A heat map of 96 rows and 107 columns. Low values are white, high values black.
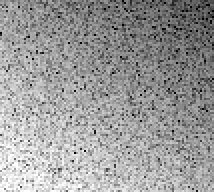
The field climbs toward the top right. Neither half mirrors the other. The top right is the ninth with the highest average. On average the colour sits 40% of the way up the scale.
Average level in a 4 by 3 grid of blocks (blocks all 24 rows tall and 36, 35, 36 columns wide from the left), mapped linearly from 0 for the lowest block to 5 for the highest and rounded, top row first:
3 4 5 / 2 3 4 / 1 2 3 / 0 1 2
